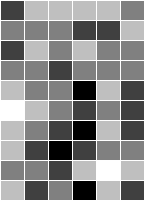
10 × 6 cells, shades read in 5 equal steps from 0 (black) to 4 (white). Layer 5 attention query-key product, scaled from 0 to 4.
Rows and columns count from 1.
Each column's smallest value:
1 1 0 0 1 1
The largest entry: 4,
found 2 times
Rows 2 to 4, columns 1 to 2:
2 2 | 1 3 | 2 2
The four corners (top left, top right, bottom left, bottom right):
1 2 3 1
